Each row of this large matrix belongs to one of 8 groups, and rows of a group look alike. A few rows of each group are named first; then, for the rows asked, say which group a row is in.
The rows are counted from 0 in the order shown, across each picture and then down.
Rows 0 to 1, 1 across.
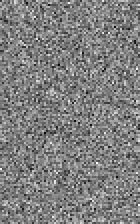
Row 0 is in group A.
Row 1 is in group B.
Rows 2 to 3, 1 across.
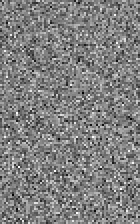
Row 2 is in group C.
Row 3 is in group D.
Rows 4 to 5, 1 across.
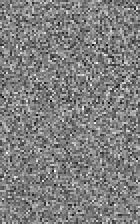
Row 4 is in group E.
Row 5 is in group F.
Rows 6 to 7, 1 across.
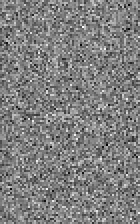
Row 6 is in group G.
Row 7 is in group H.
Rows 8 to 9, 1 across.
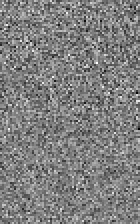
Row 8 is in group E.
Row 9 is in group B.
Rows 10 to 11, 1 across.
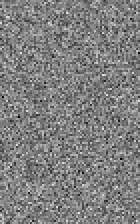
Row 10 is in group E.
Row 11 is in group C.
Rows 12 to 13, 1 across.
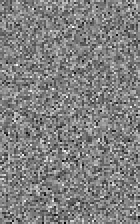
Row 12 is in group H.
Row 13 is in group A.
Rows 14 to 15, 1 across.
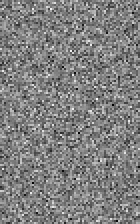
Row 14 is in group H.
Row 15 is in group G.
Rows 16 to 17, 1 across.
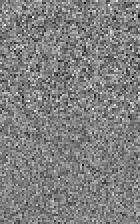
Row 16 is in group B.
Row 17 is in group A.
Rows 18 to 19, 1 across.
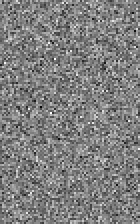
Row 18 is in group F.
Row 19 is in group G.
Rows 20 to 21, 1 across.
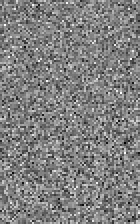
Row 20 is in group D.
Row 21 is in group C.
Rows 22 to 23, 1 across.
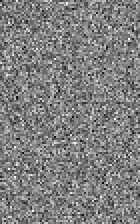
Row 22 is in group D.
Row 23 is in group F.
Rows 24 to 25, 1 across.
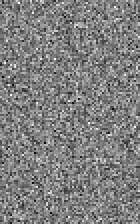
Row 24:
F
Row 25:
G
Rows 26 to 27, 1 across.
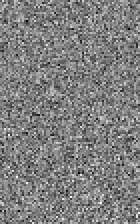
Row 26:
A
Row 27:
C
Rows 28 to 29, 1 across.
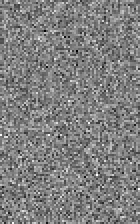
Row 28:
F
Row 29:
E
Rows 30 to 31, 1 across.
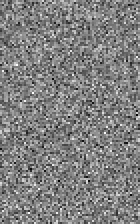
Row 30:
H
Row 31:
B
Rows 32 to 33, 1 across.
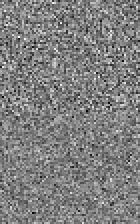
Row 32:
E
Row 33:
F
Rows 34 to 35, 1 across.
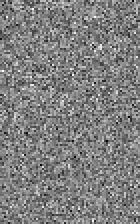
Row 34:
H
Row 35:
A
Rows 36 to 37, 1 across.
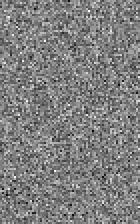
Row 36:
E
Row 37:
F
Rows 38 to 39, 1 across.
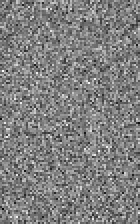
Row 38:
H
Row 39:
E
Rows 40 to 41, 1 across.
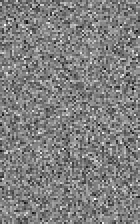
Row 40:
D
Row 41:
F
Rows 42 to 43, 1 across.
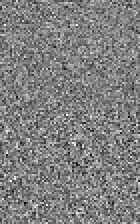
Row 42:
D
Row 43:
F
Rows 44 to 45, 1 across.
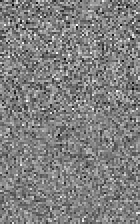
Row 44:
D
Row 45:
E
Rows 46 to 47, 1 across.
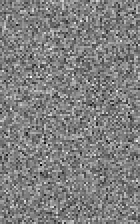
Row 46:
H
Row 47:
A
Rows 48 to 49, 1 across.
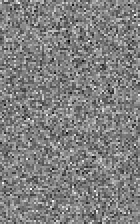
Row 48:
F
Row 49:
H
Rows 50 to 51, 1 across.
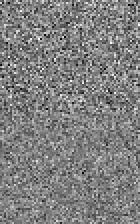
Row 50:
F
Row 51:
H
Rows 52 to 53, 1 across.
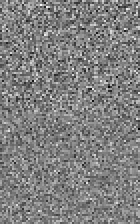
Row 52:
B
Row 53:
B
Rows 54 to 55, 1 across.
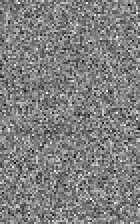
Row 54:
F
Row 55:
B
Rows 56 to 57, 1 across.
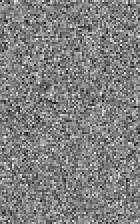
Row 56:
A
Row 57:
D
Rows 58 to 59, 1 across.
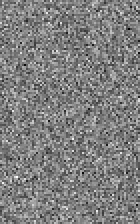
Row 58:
E
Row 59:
H
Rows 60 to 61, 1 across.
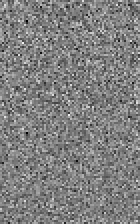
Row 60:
A
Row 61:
A
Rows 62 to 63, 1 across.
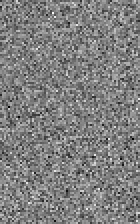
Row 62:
D
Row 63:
C
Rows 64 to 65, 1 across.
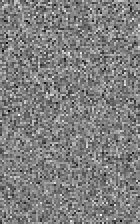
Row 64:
A
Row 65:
F
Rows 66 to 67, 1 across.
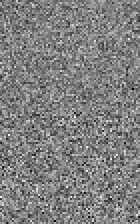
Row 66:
D
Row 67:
C
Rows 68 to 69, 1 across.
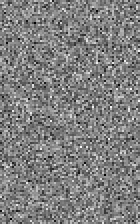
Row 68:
E
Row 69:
C
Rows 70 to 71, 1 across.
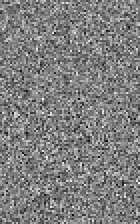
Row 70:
F
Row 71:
A
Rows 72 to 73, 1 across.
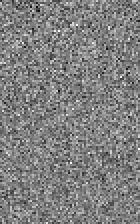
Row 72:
D
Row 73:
F
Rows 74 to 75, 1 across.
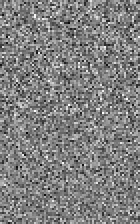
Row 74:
G
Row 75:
A
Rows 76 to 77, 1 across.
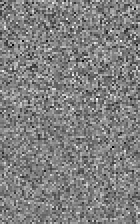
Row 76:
H
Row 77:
C
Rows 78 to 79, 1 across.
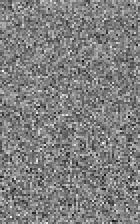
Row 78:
H
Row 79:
F
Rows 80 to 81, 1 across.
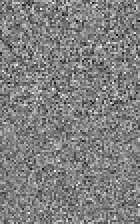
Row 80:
H
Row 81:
B
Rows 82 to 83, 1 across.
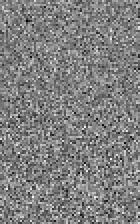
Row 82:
B
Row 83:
C
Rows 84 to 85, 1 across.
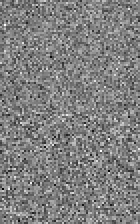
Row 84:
D
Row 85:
F
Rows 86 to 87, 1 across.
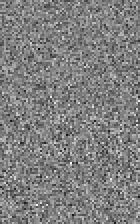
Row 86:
E
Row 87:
F
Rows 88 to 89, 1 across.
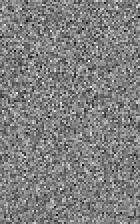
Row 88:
B
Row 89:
A
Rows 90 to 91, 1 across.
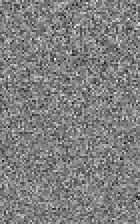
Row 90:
F
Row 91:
C
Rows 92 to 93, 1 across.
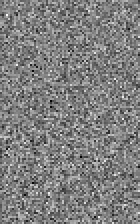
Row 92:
G
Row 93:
G
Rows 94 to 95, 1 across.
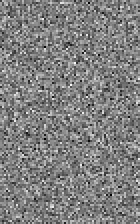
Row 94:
C
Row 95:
A
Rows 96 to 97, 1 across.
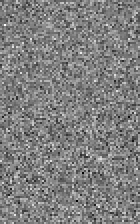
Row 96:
D
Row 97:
H
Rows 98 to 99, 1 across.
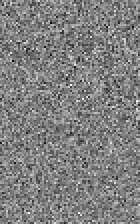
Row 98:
C
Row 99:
B
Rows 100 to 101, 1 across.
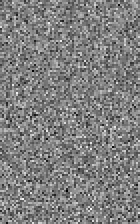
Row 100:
G
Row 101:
C
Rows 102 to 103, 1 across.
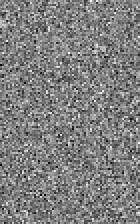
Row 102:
G
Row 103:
E
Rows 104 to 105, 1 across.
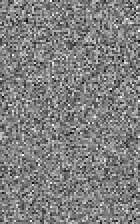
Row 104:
E
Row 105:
G
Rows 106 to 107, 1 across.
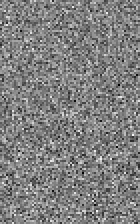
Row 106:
E
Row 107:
H
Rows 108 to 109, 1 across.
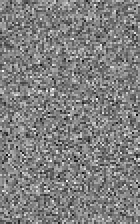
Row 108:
H
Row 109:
A
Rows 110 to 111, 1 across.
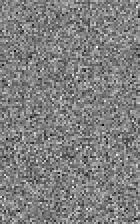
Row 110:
B
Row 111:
C
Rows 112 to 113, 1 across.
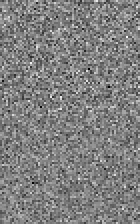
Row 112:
B
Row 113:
G
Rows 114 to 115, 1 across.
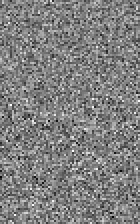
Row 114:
E
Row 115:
H
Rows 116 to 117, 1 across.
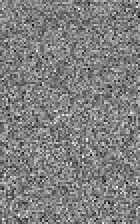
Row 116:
B
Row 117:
F
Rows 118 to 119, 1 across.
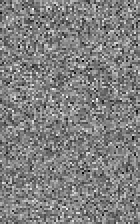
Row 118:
H
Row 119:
H
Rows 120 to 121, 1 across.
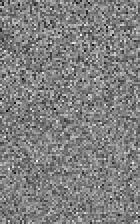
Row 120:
C
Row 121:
D
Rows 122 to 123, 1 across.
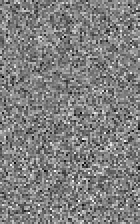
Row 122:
F
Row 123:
B
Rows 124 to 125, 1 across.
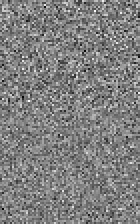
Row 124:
B
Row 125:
E
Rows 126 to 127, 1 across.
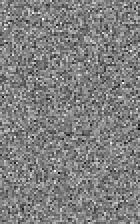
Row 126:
E
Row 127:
B
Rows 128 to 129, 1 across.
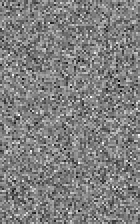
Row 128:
C
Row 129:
F
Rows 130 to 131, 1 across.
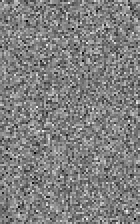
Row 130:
A
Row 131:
G
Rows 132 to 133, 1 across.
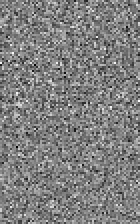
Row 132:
G
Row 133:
A
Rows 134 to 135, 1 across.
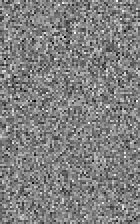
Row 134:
F
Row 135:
G
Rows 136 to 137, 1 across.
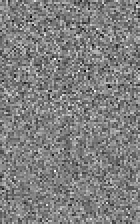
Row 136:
B
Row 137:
F
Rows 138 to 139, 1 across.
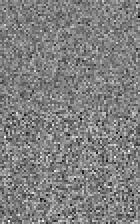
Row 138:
B
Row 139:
D
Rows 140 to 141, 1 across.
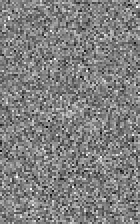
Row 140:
B
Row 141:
H
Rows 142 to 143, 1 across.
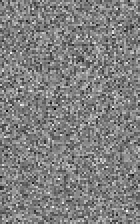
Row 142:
C
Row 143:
G
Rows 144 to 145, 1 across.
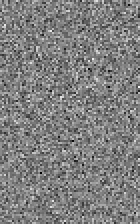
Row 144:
B
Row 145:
A
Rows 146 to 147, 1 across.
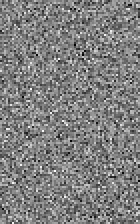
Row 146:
B
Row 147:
E
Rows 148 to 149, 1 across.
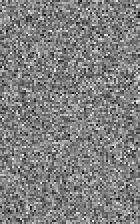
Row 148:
B
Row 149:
D
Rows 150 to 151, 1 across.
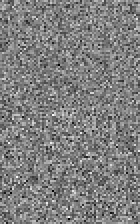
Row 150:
A
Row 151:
H
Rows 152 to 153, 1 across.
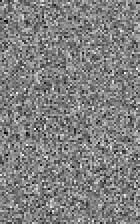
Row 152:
A
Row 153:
A
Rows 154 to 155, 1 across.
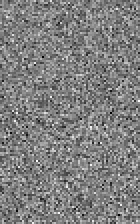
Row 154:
E
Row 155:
D
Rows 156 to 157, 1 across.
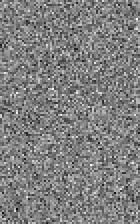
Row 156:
A
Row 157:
D
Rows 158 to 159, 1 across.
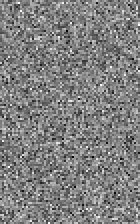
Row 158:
F
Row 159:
C
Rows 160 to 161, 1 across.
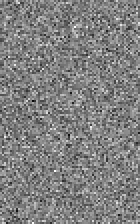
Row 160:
F
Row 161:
D
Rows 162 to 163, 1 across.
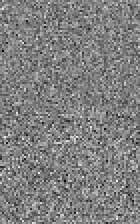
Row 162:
A
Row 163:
D
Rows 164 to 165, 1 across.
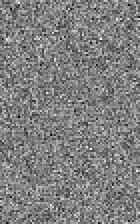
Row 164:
F
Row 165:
C
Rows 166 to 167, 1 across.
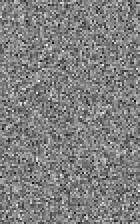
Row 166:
A
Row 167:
G
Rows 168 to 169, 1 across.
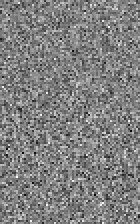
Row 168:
F
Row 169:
G
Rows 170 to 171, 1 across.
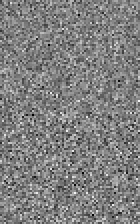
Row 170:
C
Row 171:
H
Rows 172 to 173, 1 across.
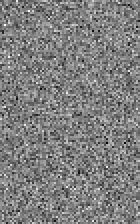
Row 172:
D
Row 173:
C
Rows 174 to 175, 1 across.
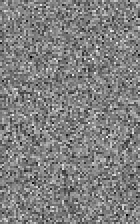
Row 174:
B
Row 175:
G
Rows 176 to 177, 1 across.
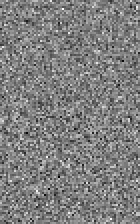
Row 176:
E
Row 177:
A
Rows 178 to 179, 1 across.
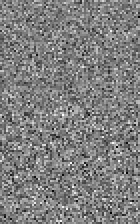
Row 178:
B
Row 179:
H
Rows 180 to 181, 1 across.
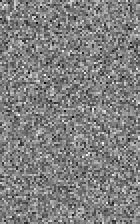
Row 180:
A
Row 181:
F
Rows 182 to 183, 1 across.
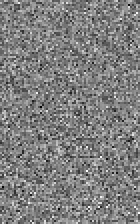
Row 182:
F
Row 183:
C
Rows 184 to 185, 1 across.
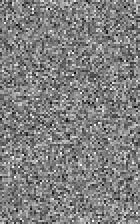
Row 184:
H
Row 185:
D
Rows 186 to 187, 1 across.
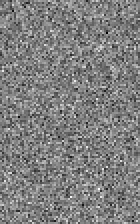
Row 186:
H
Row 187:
C
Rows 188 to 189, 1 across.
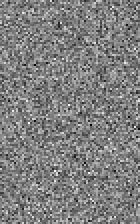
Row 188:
E
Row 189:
B
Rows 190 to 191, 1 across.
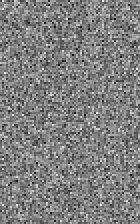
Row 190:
A
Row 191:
G
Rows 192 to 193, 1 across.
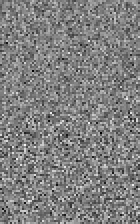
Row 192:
G
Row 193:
E
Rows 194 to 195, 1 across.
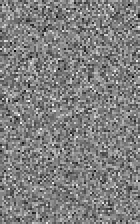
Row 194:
B
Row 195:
F
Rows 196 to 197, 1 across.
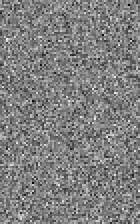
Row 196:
F
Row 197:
G
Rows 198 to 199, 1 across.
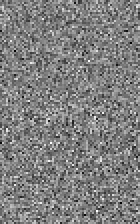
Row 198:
B
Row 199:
H
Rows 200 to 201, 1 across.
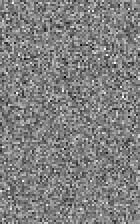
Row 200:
G
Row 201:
F
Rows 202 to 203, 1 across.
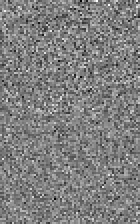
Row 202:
B
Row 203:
E
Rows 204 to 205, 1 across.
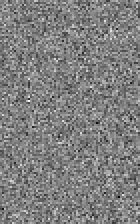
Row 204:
B
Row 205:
E
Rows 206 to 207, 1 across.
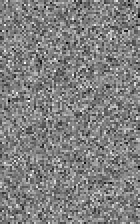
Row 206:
B
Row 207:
B
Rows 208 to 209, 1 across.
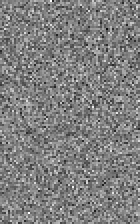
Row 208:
E
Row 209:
B
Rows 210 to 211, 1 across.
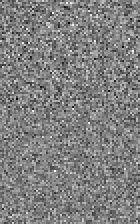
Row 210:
D
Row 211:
E
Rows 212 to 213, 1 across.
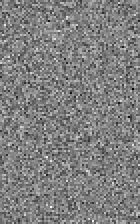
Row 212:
D
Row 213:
A
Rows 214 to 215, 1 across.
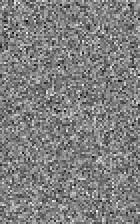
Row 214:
A
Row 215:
H
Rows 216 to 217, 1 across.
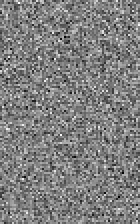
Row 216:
F
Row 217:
E
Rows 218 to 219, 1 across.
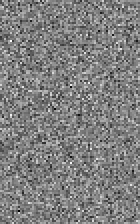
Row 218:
C
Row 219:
C
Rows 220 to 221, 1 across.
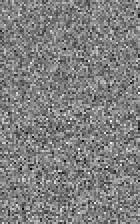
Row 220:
B
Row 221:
B
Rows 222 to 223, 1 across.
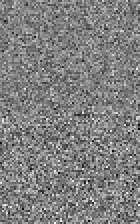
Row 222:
A
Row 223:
B
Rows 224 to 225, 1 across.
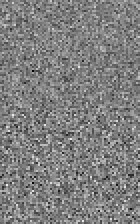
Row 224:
G
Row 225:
G
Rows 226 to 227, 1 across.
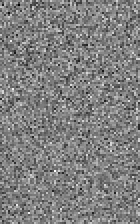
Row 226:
C
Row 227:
B
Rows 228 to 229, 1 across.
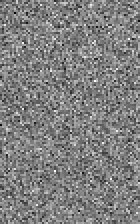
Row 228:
D
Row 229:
F
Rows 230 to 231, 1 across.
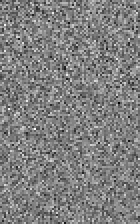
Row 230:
D
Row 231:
A
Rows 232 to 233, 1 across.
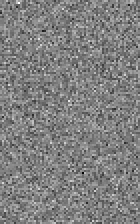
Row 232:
F
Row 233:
H
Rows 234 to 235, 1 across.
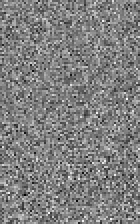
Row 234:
G
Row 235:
G
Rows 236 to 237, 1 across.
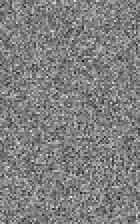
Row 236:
H
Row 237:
C
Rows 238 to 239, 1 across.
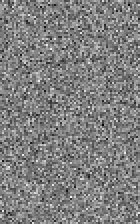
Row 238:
A
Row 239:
C
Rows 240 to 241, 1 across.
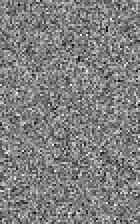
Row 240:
C
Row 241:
F
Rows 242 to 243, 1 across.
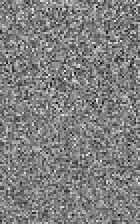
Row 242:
H
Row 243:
F
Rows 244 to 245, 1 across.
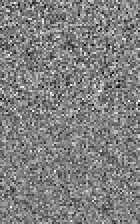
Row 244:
C
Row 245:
F
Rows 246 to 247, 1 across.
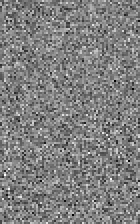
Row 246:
D
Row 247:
F
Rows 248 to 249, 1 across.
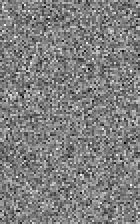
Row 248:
B
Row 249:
C
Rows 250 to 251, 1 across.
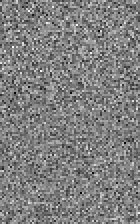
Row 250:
D
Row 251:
C
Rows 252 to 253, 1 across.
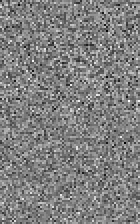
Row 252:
C
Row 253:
C
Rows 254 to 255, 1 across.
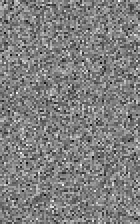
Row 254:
A
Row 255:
A
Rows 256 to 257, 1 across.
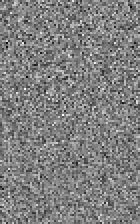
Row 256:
A
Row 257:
F
